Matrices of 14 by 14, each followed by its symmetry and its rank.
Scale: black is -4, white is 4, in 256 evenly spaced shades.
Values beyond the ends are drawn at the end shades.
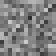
neither, full rank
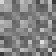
symmetric, rank two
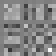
symmetric, rank two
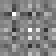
symmetric, rank two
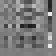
neither, rank two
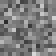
neither, full rank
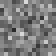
neither, full rank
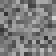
neither, full rank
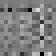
neither, rank two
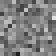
antisymmetric, full rank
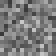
neither, full rank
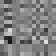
neither, rank two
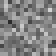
neither, full rank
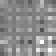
symmetric, rank two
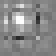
symmetric, rank two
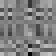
neither, rank two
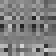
neither, rank two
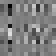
neither, rank two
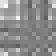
symmetric, rank two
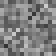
antisymmetric, full rank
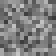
antisymmetric, full rank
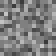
antisymmetric, full rank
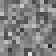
neither, full rank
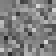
antisymmetric, full rank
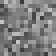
antisymmetric, full rank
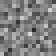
antisymmetric, full rank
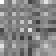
symmetric, rank two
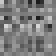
neither, rank two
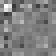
symmetric, rank two
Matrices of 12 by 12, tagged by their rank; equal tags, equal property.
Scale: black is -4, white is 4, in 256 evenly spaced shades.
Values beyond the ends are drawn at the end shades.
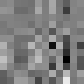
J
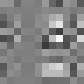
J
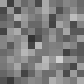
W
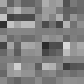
J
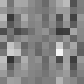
J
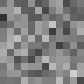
W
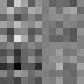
J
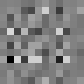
J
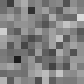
W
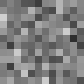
W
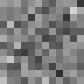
W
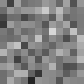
W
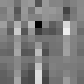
J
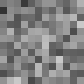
W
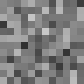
W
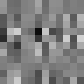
J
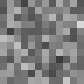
W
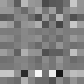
J
